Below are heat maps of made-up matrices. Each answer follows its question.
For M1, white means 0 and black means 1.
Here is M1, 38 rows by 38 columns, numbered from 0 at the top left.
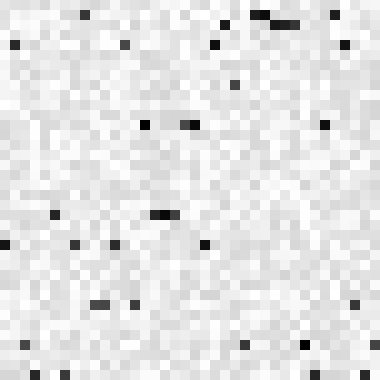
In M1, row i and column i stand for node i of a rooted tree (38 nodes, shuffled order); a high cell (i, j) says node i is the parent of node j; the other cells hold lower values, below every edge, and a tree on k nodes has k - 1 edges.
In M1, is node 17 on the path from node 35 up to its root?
no
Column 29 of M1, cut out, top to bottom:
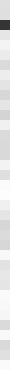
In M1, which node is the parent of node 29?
2
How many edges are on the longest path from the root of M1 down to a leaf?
3
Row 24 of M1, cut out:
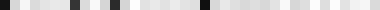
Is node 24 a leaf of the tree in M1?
no
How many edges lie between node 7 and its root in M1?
3
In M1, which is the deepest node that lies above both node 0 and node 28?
34
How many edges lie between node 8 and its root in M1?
2
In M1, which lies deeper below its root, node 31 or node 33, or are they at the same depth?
node 31
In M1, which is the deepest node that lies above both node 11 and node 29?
34
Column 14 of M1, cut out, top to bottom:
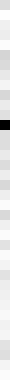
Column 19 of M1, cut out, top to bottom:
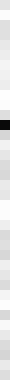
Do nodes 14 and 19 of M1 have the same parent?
yes
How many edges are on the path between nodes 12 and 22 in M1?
4
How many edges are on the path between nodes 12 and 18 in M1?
1
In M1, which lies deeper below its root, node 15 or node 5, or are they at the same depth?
the same depth
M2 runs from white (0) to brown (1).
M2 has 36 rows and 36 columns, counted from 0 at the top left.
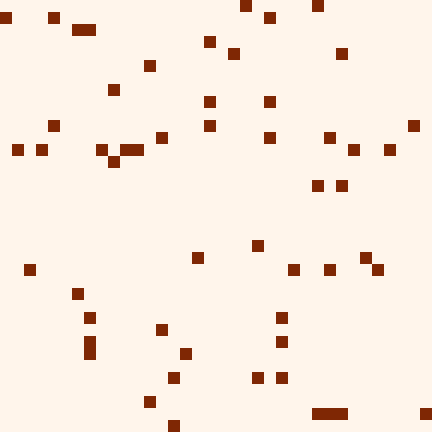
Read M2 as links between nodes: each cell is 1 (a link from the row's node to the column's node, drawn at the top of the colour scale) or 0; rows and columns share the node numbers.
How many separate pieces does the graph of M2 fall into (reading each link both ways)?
3
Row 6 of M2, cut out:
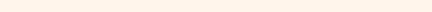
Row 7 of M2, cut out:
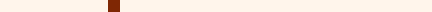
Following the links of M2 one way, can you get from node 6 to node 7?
no
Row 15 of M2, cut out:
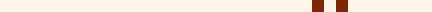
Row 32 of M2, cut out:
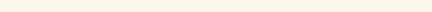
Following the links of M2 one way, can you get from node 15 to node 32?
no
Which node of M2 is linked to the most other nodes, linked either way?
node 12
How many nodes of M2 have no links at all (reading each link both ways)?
2
